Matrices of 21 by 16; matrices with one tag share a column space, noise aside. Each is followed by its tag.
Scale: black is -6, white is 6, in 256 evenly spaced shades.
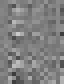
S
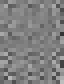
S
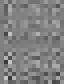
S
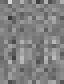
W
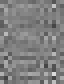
S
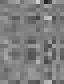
W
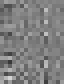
S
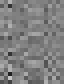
S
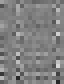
S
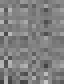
S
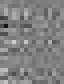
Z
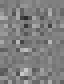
Z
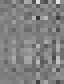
W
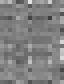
W
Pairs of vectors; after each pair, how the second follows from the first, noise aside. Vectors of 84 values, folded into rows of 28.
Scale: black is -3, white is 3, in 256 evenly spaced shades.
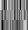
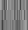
shrunk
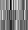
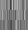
shrunk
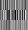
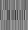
shrunk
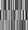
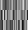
reversed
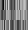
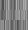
shrunk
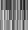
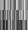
reversed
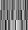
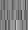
shrunk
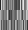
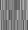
shrunk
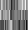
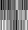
reversed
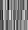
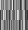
reversed
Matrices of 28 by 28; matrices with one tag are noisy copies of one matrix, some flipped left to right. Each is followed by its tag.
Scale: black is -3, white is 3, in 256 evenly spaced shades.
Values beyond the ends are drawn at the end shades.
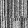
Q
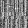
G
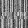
G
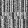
G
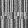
G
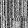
Q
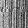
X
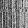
X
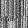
Q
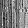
X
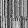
Q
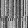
Q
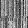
Q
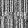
G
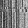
X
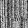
Q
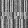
G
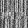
G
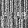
G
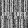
G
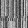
Q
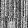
Q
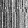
X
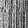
X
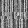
G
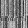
Q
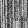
Q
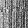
X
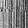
X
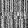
G
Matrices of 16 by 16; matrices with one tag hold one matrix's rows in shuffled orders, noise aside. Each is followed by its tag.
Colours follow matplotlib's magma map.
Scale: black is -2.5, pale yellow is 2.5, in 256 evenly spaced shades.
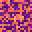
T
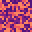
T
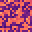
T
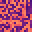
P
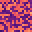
T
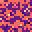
T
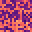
T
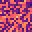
P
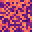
P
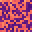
P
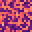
T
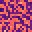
P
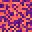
P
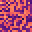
P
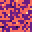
T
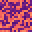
T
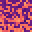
T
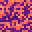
T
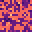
T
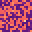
P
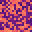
P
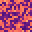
T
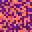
P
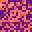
P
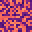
P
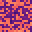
T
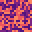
T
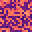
T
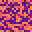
T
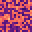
T
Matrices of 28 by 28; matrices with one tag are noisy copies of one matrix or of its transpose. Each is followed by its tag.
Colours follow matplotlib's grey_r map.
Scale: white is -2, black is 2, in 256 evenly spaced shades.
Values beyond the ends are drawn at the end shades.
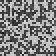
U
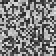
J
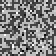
U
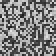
J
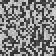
J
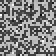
U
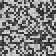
J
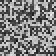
U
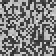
J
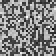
J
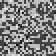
J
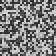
U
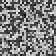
U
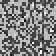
J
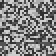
J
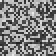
J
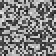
J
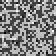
U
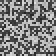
U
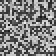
U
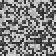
J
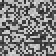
J
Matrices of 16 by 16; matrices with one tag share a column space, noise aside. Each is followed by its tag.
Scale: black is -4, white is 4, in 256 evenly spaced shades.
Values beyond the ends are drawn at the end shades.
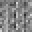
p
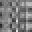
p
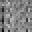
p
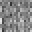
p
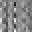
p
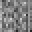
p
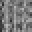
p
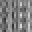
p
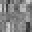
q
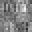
q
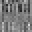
q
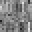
q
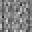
p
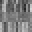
q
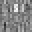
q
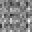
p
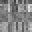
q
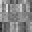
q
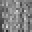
p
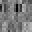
q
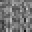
p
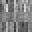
q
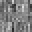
q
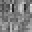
q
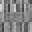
q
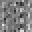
p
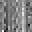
p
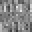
q
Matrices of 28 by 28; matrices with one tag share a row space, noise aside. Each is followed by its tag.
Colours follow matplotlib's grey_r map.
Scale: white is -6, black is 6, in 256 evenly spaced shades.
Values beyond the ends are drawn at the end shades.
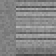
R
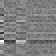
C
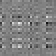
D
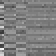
C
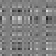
D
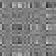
D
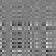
D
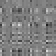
D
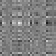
D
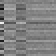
C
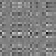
D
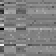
C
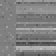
R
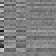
C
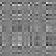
D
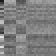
C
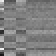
C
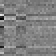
C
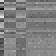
C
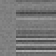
R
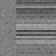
R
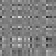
D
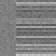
R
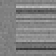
R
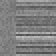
R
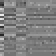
C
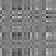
D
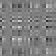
D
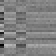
C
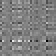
D
